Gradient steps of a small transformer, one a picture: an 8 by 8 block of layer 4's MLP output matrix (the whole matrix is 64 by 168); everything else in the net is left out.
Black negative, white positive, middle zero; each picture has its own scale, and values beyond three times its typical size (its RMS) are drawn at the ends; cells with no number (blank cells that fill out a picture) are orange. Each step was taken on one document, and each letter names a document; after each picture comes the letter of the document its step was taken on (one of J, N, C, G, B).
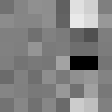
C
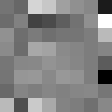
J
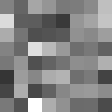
J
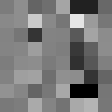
C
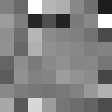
J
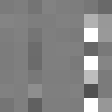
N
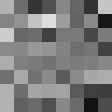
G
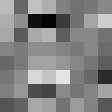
J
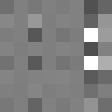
N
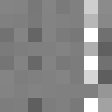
N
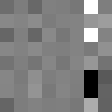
N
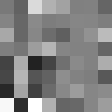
J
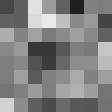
G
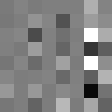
N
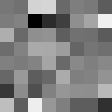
J
